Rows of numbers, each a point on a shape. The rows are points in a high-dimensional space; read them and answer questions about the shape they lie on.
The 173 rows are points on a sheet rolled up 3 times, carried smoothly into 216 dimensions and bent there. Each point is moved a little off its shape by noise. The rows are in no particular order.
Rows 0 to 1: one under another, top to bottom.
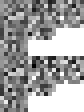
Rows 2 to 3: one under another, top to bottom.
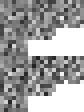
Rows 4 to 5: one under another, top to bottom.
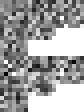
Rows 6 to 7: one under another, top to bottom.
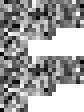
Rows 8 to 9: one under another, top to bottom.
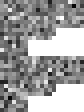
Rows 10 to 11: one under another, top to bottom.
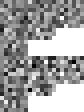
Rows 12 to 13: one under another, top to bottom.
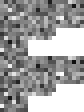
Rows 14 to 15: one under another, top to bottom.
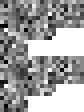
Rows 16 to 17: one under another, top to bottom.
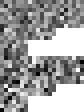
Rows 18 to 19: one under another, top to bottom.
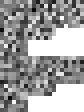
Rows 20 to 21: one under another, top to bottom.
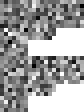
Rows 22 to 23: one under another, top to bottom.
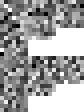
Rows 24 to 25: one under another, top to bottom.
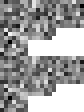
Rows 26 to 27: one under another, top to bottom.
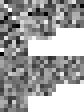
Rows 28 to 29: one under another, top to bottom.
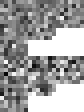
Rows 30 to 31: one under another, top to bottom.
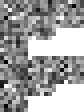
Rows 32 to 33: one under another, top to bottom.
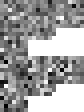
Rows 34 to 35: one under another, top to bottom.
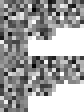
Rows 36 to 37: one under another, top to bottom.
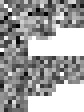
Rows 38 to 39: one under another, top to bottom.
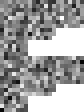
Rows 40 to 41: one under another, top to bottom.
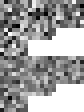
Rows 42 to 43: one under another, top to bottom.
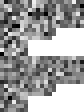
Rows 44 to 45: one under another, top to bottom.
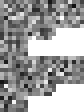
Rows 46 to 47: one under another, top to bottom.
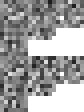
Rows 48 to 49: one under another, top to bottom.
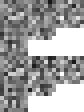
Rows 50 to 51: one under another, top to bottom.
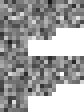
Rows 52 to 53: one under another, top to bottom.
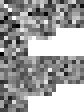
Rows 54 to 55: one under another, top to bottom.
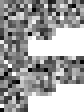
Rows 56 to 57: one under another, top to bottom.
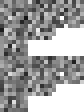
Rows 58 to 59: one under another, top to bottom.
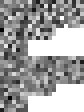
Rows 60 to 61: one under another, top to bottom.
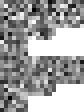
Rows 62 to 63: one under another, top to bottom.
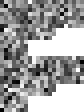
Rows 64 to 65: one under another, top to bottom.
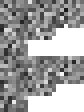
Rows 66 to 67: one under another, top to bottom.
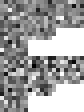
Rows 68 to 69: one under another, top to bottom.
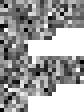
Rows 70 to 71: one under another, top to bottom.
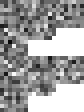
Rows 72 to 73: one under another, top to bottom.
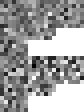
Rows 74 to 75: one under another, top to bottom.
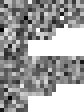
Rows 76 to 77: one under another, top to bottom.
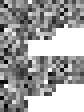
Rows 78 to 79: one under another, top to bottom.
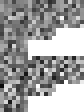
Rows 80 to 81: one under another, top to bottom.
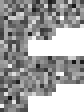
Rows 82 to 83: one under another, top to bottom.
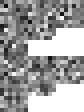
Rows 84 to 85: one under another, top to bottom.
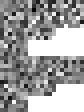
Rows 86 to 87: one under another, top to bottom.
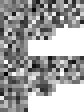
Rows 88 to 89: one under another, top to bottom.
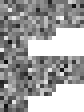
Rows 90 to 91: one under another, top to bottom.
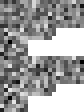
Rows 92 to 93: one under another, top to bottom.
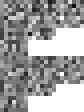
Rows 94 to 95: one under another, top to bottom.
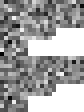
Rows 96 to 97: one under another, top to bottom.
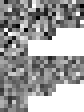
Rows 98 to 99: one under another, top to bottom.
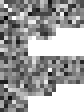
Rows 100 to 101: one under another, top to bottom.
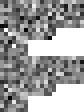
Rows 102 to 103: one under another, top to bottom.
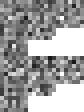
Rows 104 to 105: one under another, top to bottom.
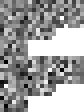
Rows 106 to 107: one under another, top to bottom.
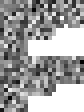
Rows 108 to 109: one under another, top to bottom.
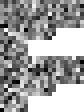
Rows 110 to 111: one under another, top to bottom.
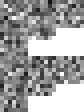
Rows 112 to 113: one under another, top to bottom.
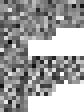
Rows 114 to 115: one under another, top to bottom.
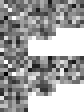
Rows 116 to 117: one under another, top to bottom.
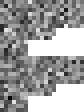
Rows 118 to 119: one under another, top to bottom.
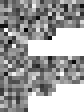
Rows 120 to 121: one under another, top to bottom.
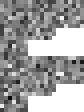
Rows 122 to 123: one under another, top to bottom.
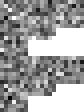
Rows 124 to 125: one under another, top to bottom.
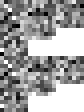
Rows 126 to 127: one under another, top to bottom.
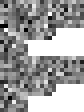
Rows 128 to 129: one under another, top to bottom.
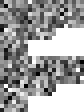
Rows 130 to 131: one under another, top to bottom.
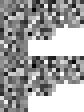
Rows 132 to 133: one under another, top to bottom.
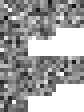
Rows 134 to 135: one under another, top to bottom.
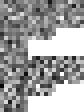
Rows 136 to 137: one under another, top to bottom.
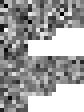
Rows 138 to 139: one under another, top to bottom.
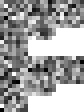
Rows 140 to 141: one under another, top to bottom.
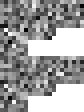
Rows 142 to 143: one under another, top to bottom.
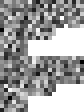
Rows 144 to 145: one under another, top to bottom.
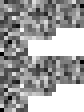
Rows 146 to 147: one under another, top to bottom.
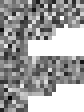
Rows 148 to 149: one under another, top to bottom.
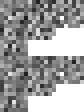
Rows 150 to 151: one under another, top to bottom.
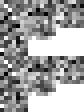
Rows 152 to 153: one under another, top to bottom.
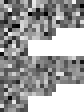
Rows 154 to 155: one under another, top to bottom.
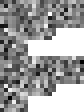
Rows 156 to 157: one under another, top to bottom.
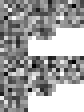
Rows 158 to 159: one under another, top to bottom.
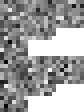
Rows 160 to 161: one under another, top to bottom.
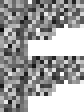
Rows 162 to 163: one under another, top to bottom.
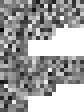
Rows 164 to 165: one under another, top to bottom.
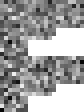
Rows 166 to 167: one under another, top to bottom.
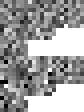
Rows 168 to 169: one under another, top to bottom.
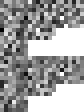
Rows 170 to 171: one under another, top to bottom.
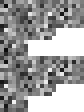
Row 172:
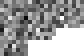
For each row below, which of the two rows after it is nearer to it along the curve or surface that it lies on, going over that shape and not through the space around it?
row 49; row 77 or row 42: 77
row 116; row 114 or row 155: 114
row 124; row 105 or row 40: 40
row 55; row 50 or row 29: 29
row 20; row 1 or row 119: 119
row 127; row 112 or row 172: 112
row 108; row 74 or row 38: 74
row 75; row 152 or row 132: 132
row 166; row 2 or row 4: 4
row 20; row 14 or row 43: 14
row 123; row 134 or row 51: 134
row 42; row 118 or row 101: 118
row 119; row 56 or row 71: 71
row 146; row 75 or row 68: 68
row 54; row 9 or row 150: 150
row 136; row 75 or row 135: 135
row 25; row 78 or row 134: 134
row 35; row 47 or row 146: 146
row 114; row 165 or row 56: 165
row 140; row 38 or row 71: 71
